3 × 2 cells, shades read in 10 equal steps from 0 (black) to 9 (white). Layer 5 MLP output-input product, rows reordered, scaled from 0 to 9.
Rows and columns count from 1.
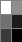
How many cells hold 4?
1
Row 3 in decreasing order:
2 0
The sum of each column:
15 6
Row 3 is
2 0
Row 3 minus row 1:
-7 -5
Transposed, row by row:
9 4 2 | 5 1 0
